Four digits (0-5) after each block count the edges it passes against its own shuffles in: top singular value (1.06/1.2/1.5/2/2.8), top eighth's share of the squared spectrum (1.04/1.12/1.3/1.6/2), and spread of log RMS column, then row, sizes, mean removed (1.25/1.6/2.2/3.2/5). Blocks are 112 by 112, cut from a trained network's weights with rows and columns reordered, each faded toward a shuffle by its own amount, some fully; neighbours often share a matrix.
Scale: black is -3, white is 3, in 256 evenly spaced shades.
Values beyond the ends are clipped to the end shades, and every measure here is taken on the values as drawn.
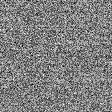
0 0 0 0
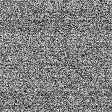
2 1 0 0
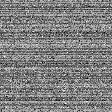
5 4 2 2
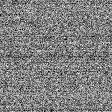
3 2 0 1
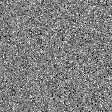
1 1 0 0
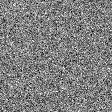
0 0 0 0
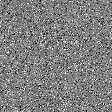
2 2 0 1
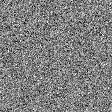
0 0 0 0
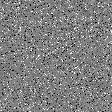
0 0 0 0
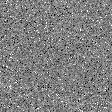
0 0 0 0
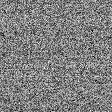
1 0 0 0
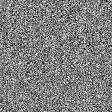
2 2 1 2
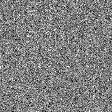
2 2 1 2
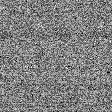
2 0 0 0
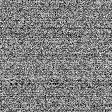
3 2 0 1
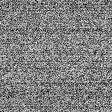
3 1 0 1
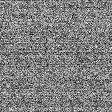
3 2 0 0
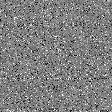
3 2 0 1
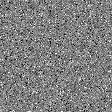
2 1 1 0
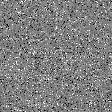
3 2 0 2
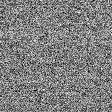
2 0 0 0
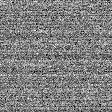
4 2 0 1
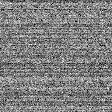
4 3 1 1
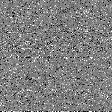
3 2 0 2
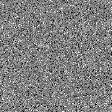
3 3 2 1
